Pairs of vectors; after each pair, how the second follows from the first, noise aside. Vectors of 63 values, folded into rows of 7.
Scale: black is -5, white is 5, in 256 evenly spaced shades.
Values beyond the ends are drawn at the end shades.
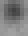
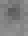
shrunk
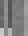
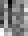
scaled up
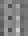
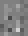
partly zeroed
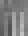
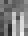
scaled up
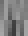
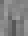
shrunk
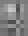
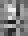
scaled up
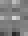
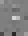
partly zeroed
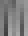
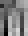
scaled up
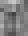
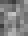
negated
